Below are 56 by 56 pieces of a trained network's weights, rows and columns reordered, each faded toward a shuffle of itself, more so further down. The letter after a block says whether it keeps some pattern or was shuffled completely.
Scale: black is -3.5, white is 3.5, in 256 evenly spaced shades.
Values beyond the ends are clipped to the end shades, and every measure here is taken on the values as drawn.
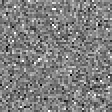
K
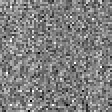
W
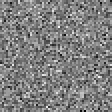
K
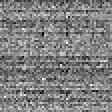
W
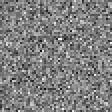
K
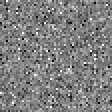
K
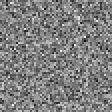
K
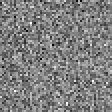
K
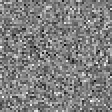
K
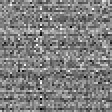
W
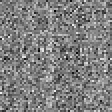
W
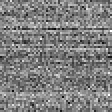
W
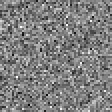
K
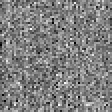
W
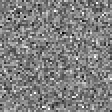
K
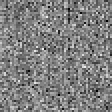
W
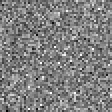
K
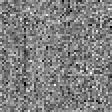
W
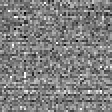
W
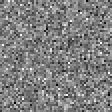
K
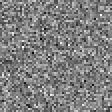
K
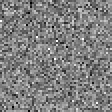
K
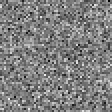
K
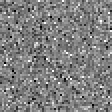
K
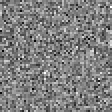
K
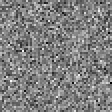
K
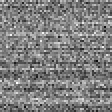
W
